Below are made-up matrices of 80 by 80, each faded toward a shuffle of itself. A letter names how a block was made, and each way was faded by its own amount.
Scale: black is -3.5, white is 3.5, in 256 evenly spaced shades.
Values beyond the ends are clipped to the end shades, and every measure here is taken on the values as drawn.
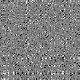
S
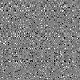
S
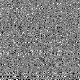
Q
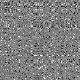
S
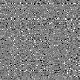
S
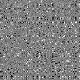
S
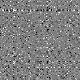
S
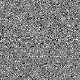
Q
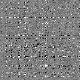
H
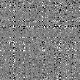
H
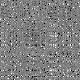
S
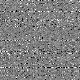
Q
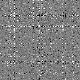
H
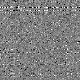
Q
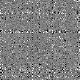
H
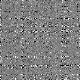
H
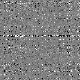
H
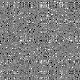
S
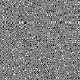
S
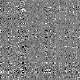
H
